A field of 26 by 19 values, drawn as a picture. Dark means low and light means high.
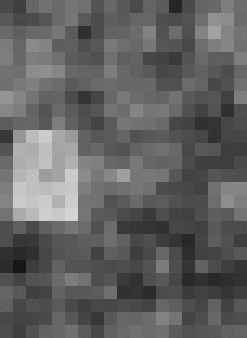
The values are skewed, with a long tail toward high values. The texture is blotchy. Overall the values sit about 40% of the way up the scale. The ninth with the highest average is the middle left. In the middle left lies a patch that is higher than the rest. No single row or column stands out from its neighbours.
